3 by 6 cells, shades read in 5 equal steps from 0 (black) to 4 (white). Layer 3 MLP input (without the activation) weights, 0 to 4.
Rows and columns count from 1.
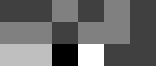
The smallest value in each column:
1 1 0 1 1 1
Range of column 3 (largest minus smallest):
2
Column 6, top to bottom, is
1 1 1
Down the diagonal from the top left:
1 2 0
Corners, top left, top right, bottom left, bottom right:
1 1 3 1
